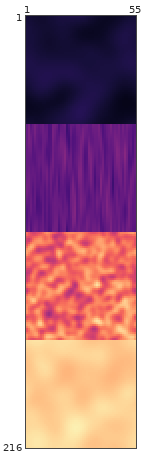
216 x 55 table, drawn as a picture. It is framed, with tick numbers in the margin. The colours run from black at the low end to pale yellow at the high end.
It is made of 4 by 1 panels. Panel 1,1: very low, smooth, faint in contrast. Panel 2,1: low, streaked downward, faint in contrast. Panel 3,1: high, blotchy. Panel 4,1: very high, smooth, faint in contrast.
